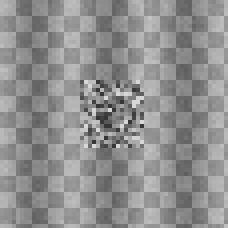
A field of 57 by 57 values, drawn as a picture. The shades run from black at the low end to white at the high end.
No single row or column stands out from its neighbours. The centre is the roughest part. An odd patch, rougher than its surroundings, sits in the centre. Stripes running up and down repeat 3 times from left to right.
